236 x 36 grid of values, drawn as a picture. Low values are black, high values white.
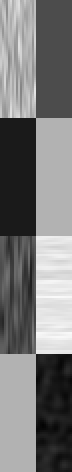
The table splits into 4 rows of 2 panels. Panel 1,1: high, streaked downward. Panel 1,2: low, flat. Panel 2,1: very low, flat. Panel 2,2: high, flat. Panel 3,1: low, streaked downward. Panel 3,2: very high, streaked across, faint in contrast. Panel 4,1: high, flat. Panel 4,2: very low, blotchy, faint in contrast.
